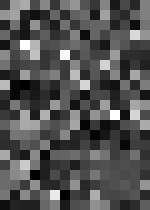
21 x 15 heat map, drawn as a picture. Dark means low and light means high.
Average level on the scale: 30%. Odd patch: calmer, in the bottom right. Odd rows or columns: none. Mirror symmetry: none. Calmest part: bottom right. Seam: none.
